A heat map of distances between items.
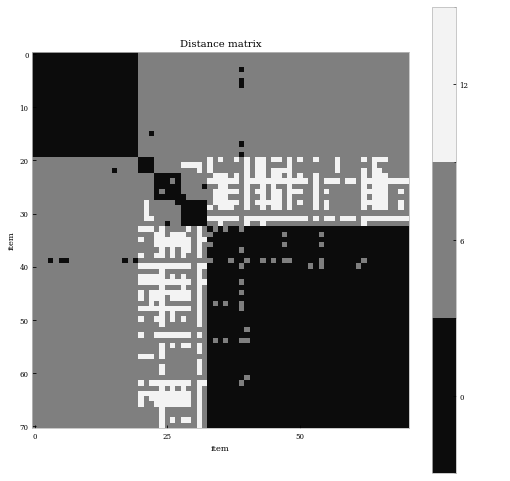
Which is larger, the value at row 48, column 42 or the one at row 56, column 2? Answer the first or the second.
the second
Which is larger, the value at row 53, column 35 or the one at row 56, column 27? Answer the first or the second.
the second
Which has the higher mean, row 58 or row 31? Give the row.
31
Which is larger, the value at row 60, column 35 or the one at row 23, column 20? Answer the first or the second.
the second
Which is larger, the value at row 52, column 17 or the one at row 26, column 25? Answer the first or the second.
the first
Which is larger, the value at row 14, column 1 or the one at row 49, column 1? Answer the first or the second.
the second
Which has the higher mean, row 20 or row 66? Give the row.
20
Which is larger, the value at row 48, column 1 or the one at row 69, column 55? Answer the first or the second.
the first
